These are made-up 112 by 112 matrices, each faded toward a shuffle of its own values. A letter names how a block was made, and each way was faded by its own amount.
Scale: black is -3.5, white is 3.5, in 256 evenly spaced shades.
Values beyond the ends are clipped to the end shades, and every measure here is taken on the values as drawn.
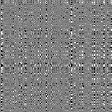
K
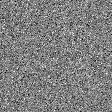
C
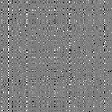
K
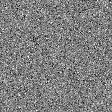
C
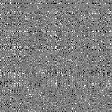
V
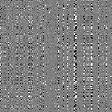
K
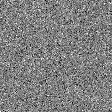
C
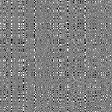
K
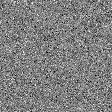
C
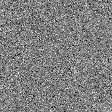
C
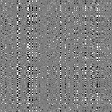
K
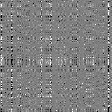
K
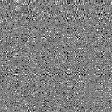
V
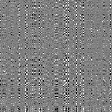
K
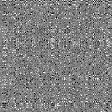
V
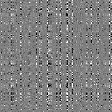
K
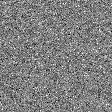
C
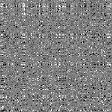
V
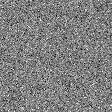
C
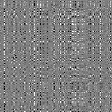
K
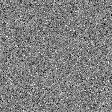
C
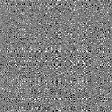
V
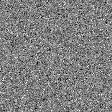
C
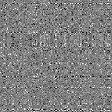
V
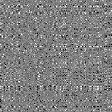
V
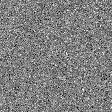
C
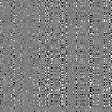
K
